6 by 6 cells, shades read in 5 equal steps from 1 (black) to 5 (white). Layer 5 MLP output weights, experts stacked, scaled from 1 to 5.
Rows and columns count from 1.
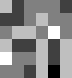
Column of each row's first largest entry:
1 4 5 1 1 4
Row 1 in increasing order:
2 2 3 3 3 4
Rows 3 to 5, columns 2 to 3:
4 4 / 2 2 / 3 3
